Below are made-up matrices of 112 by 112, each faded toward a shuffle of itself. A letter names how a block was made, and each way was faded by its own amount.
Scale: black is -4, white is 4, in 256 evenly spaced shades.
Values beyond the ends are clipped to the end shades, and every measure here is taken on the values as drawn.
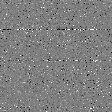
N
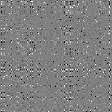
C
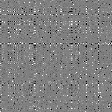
C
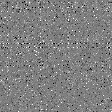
N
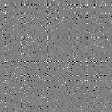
C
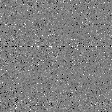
N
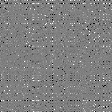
C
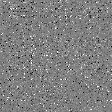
N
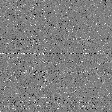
N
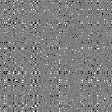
C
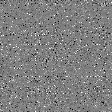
N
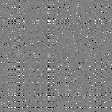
C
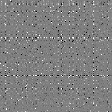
C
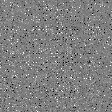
N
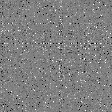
N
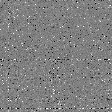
N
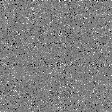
N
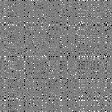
C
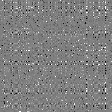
C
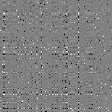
C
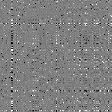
C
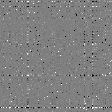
C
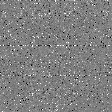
N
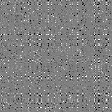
C
